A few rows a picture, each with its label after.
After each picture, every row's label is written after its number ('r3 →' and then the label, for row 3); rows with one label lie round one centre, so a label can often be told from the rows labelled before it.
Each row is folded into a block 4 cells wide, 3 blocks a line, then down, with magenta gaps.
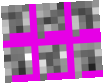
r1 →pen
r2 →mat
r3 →pen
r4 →pen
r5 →pen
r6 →pen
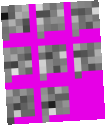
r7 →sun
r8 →pen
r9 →pen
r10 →mat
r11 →pen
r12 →pen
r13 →mat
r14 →mat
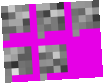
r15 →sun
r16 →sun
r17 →sun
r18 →mat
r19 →sun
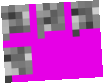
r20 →pen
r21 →mat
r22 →pen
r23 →pen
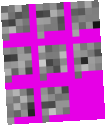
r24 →mat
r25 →sun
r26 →sun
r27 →sun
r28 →pen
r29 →mat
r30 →sun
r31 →mat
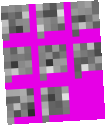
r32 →pen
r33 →pen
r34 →mat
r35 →mat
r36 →mat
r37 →mat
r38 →sun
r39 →pen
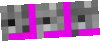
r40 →mat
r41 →mat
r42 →mat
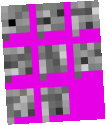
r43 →mat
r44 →mat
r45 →pen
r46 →mat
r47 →pen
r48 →mat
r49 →sun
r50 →pen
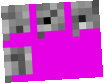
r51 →pen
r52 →mat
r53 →mat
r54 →pen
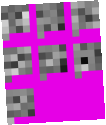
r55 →pen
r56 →sun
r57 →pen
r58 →mat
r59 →sun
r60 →mat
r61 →sun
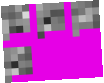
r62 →pen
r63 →mat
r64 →sun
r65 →mat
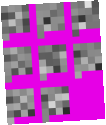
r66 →sun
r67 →mat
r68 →mat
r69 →sun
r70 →pen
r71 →sun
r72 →sun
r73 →sun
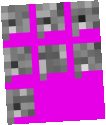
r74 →mat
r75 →mat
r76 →mat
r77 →mat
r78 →pen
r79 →mat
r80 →mat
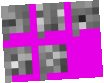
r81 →mat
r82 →pen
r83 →mat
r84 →sun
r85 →sun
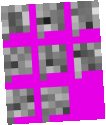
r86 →pen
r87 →mat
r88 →pen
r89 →mat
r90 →mat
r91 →pen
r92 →mat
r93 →sun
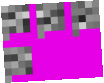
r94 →sun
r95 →mat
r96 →mat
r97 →sun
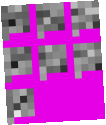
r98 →mat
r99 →sun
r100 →sun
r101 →mat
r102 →sun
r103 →sun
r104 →mat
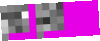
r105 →pen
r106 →mat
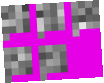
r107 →sun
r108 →pen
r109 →mat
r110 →sun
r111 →sun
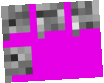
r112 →mat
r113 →pen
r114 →pen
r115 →sun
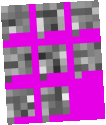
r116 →mat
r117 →pen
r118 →pen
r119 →mat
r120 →pen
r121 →sun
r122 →pen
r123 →pen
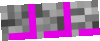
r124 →mat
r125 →sun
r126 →sun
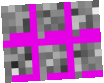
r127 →sun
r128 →sun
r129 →pen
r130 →mat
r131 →sun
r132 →pen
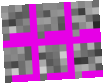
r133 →mat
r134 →sun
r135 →sun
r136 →mat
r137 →pen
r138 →mat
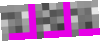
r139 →pen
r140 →mat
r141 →pen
